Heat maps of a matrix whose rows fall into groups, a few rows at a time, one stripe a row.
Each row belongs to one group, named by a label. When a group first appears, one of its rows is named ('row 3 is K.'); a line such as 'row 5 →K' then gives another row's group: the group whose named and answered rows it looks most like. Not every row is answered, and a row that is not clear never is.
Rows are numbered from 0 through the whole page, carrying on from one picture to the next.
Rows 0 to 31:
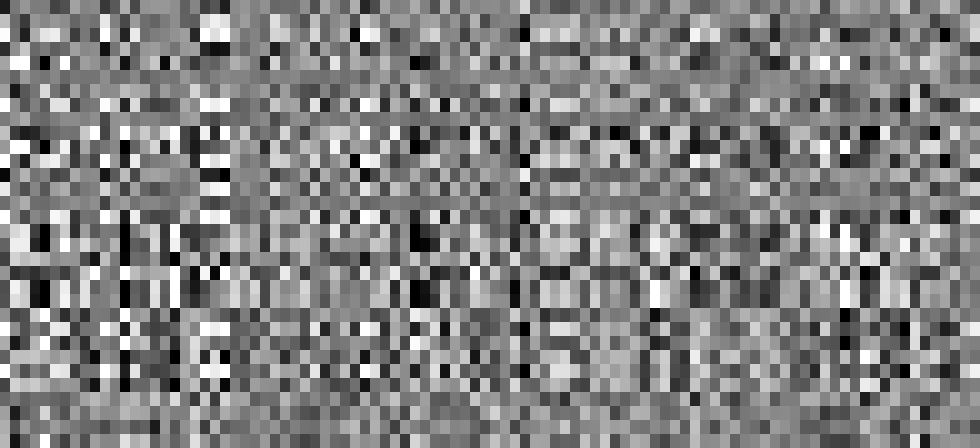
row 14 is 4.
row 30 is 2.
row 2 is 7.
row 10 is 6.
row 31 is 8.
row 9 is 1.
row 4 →6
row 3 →4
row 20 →6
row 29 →8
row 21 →6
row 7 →7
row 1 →7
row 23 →7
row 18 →2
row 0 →4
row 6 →8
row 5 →2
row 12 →4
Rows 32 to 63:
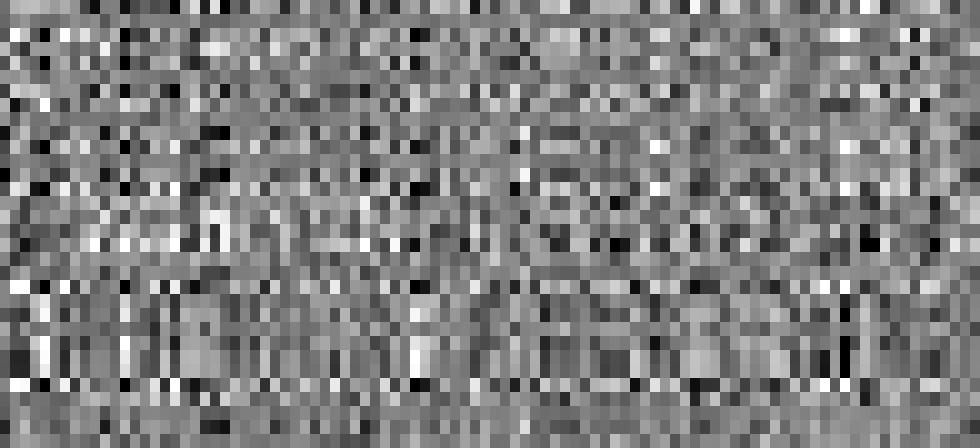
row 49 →1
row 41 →4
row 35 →7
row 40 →2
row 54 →8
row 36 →6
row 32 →2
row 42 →6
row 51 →4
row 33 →4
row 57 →8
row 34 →6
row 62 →4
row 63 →2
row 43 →4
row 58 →8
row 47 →7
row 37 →4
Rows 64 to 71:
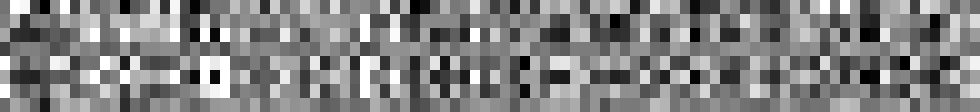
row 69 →1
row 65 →1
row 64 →6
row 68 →7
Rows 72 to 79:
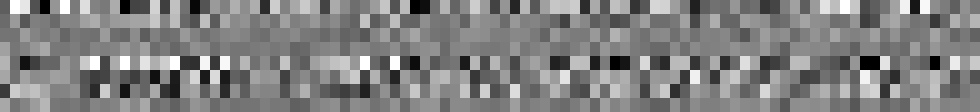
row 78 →2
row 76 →1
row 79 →8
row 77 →2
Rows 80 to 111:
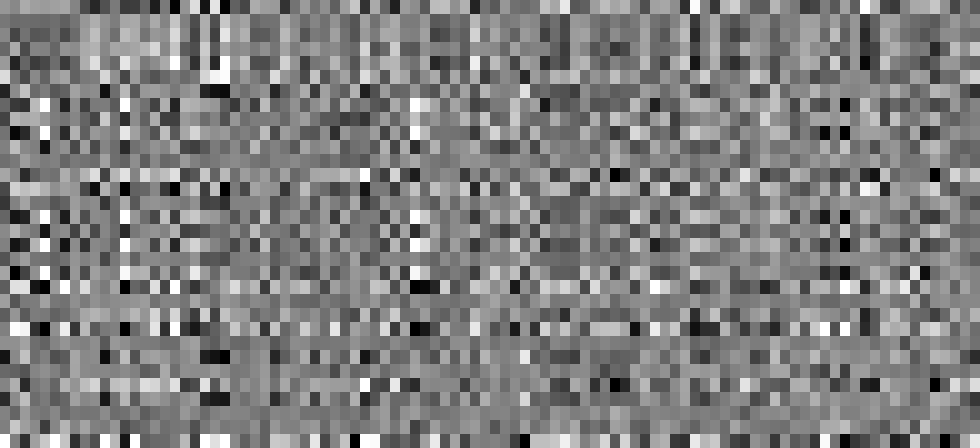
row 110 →6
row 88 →2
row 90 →6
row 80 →2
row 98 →4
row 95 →8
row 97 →8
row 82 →1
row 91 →2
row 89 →8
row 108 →4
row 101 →8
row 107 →1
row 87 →8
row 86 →4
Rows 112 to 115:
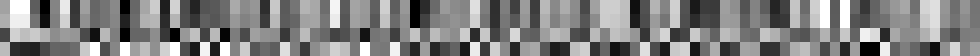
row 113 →6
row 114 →2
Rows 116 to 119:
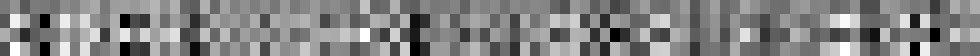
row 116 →1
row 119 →6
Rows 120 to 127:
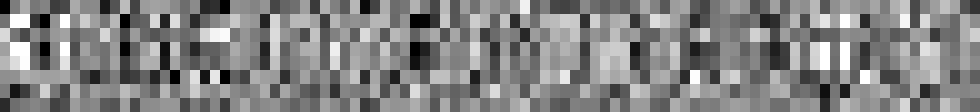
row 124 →6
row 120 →4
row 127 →4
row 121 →6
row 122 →7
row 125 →2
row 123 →6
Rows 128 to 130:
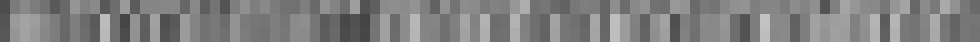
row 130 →2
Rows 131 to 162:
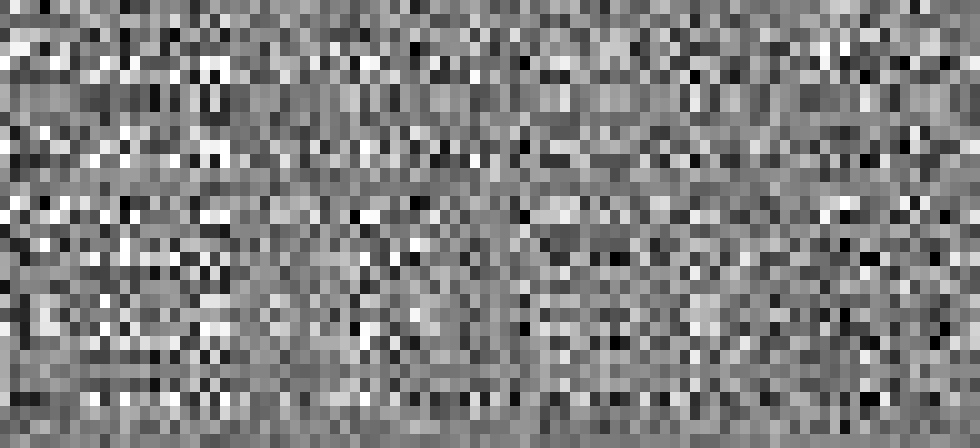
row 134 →6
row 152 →7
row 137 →2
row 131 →6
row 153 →8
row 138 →2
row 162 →4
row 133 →2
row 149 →1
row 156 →2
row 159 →1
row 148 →8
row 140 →8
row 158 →2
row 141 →7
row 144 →4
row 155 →1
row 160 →1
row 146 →7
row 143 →8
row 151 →4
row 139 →4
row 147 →4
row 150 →2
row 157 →8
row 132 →1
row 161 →8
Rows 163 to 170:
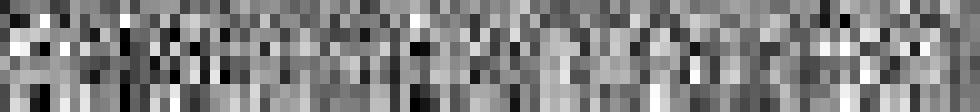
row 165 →2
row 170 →6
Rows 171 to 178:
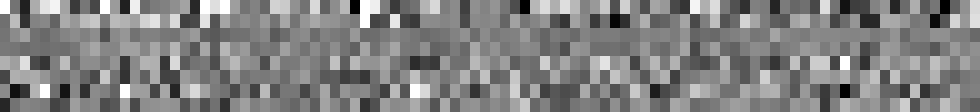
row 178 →4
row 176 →2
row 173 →4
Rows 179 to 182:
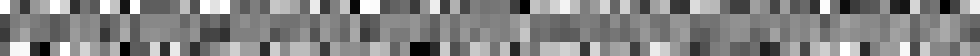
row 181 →4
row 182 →6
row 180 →4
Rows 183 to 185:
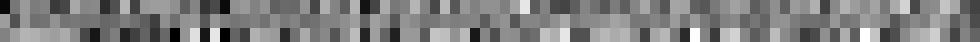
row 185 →2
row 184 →2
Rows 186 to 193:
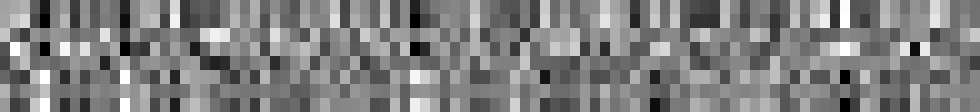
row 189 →6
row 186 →6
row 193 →8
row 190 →4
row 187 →6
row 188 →7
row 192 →8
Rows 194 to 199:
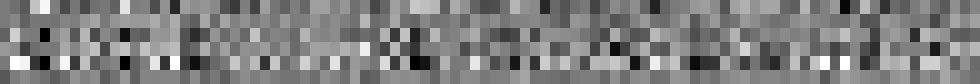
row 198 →6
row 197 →1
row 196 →6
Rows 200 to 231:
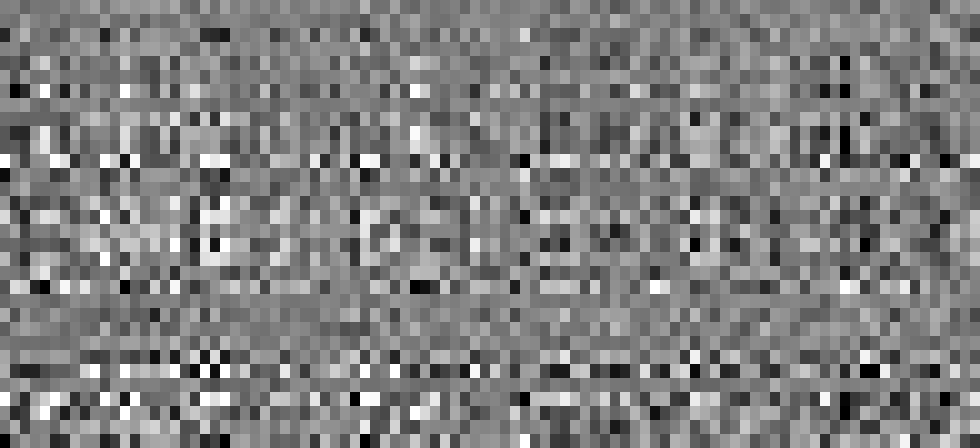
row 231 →4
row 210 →8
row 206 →8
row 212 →4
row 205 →2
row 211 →7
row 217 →1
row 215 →7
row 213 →4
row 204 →8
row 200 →1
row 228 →7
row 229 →8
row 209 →8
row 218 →7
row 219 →8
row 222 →2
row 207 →4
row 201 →2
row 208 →1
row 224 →1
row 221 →4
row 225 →2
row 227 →4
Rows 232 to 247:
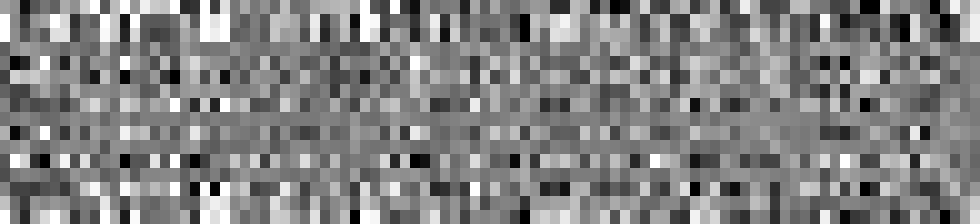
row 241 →8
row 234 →7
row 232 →1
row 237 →2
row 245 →1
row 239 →1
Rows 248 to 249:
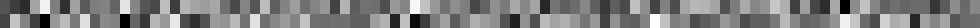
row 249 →6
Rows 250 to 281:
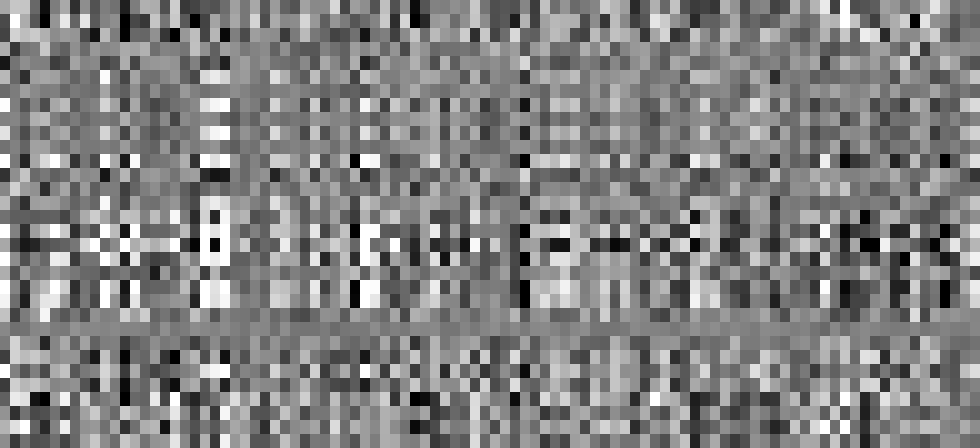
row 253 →8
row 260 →8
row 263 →6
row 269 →2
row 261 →7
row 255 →7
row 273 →8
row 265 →1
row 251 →6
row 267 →1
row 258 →8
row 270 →7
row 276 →7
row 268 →7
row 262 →4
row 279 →1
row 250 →6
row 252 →2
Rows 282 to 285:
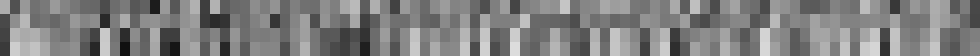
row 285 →2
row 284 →2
